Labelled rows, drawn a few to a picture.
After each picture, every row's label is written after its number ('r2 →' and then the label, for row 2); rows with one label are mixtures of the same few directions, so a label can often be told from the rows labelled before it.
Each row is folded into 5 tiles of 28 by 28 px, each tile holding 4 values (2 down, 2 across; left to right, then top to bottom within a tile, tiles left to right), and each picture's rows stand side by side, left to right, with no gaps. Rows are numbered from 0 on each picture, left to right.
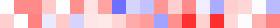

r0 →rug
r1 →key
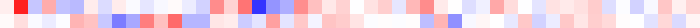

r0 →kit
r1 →rug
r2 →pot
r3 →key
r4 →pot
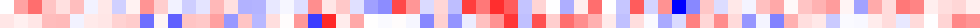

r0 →rug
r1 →key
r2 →rug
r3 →pot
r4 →rug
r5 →key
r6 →kit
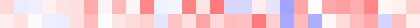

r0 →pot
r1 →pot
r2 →pot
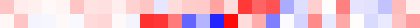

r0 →key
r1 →key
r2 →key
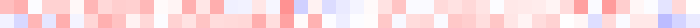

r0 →rug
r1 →pot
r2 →pot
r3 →key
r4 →kit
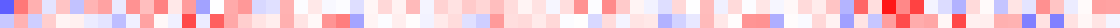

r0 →pot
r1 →key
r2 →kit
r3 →kit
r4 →kit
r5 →kit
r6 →pot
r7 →key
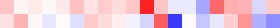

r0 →key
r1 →key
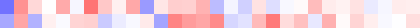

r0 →pot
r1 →key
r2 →rug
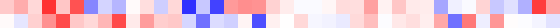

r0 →pot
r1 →pot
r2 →pot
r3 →rug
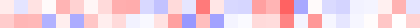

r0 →key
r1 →key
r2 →pot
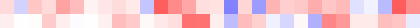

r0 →kit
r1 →pot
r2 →rug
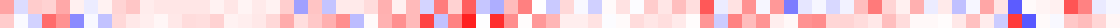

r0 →kit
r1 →key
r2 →kit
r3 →key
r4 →rug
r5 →pot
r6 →rug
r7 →rug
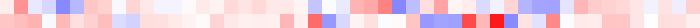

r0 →kit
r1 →rug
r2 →rug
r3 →key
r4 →pot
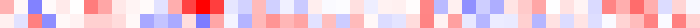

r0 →rug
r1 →kit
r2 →rug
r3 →pot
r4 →pot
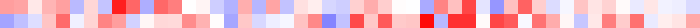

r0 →rug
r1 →pot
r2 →kit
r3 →key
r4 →key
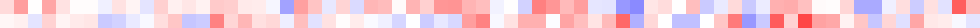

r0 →kit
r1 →kit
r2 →pot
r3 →rug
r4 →kit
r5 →kit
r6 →rug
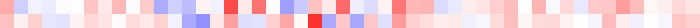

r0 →pot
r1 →pot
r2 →key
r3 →pot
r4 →kit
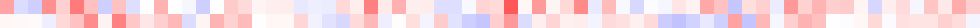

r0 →pot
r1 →kit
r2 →pot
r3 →pot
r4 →kit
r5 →rug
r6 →rug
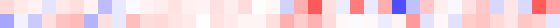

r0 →key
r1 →rug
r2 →rug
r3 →rug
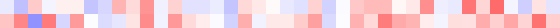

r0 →rug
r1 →pot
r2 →kit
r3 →pot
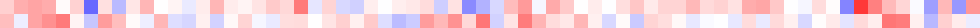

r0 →pot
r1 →key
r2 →kit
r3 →kit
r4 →key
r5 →kit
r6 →pot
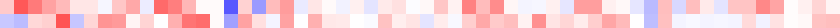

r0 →rug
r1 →pot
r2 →pot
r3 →pot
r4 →pot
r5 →kit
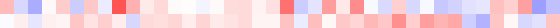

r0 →rug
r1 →kit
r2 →pot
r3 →rug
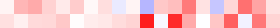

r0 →rug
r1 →key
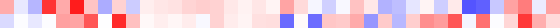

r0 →pot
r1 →kit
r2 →key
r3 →kit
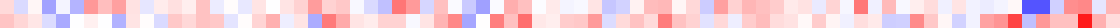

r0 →pot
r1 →key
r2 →rug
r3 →kit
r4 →kit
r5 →pot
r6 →kit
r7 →kit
